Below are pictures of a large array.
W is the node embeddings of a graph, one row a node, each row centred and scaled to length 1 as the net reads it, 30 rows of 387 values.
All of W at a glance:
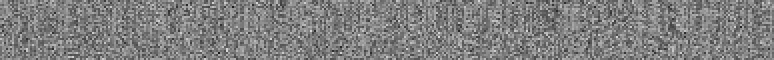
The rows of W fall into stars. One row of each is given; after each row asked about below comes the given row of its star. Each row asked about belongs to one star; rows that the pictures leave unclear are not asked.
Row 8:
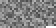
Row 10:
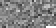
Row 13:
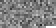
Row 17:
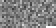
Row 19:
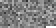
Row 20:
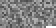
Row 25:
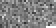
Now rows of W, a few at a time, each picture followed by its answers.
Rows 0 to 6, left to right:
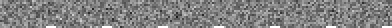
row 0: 8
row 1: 8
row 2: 13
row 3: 8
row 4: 13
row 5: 10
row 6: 10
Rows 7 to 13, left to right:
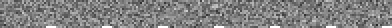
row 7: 25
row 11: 19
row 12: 10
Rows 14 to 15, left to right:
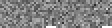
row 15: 10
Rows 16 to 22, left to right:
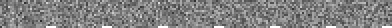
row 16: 25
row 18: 25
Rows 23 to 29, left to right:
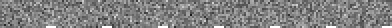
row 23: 20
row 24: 25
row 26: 20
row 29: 13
